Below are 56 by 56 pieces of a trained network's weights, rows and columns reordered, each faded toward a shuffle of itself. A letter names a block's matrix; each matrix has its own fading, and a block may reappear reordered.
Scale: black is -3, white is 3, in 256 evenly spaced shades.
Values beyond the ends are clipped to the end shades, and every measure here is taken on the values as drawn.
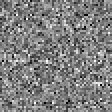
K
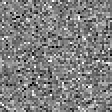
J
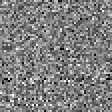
K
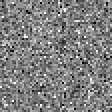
J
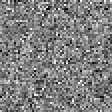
K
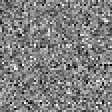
K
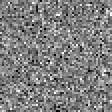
J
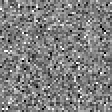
J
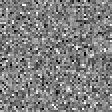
J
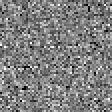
K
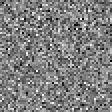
K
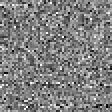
K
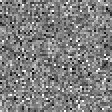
J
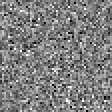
J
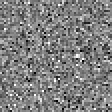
J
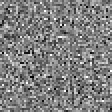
K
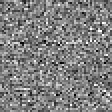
K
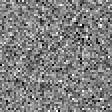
J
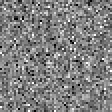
J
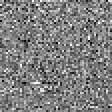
K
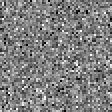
J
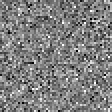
J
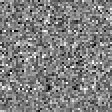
K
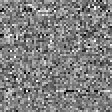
K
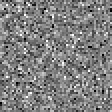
J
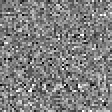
K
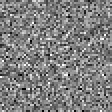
K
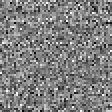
K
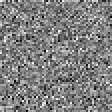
K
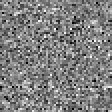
K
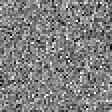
J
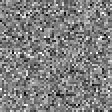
K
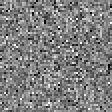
J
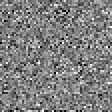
K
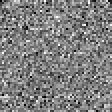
K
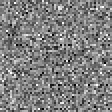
K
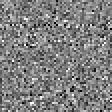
K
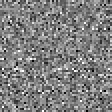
K
